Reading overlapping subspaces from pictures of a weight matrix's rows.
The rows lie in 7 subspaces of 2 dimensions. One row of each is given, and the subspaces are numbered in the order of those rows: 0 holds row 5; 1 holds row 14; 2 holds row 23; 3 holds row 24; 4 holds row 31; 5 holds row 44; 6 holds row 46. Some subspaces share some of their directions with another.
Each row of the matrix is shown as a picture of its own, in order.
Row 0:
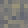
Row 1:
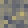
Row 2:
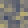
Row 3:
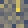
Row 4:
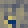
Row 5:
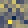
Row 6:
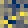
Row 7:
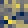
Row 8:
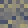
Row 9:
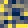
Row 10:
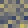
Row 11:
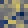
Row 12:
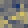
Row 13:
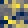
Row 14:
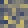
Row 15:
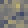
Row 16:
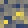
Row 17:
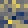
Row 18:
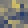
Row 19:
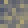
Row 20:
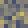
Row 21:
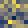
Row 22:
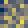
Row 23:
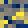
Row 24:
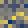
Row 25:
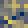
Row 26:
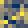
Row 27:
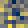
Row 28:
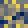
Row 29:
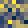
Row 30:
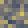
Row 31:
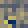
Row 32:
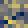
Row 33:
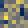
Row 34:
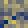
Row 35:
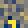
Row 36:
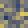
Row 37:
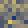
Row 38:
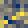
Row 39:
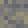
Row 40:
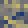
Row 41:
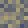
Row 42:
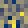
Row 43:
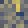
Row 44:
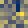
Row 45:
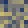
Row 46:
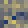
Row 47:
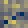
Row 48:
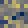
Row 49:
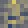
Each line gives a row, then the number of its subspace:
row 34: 6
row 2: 3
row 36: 3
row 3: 5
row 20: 4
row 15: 5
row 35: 4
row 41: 3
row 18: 1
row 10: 3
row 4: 4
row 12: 1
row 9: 2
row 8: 3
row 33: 0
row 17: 0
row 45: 6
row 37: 0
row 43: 5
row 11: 5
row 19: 1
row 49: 2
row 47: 6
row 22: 1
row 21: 0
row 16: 2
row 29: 0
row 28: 4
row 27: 2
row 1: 1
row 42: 4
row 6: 2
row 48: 4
